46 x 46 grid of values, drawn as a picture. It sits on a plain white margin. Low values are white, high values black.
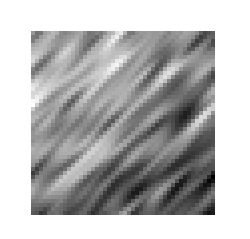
There is an overall slope up to the bottom right. Streaks slant up to the right. The ninth with the highest average is the bottom right.
